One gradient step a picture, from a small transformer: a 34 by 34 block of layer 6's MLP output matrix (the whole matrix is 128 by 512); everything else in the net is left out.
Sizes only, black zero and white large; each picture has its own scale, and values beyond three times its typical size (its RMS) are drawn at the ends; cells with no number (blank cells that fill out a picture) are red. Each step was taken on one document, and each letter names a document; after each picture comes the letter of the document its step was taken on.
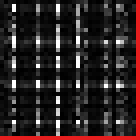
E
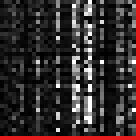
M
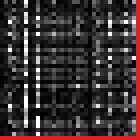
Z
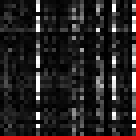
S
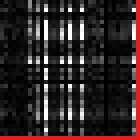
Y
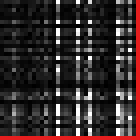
M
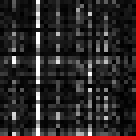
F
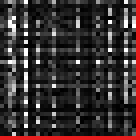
Z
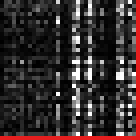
M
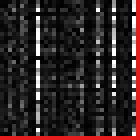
S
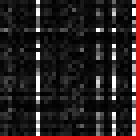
S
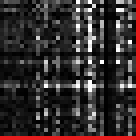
M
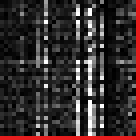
M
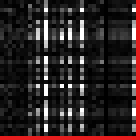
Y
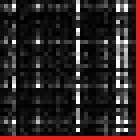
E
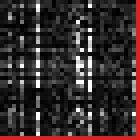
F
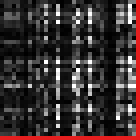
M
